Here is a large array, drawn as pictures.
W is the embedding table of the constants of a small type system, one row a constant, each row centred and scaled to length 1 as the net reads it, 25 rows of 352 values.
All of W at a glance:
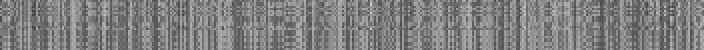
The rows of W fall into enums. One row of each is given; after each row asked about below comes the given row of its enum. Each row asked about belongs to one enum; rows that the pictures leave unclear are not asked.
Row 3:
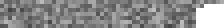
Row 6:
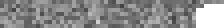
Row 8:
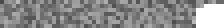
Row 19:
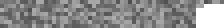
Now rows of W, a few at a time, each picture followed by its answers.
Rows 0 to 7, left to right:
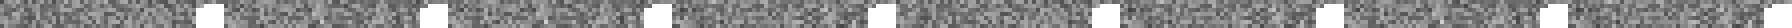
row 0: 8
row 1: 6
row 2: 6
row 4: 8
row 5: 3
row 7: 3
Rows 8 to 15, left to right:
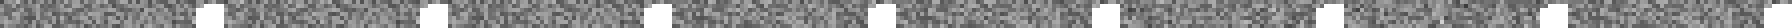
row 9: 8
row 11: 19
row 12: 19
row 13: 3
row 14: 6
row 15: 19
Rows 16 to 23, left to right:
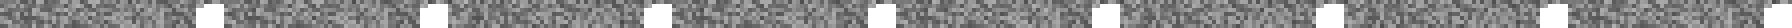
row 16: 19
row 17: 19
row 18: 8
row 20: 19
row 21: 8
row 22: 8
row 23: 19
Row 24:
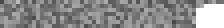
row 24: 8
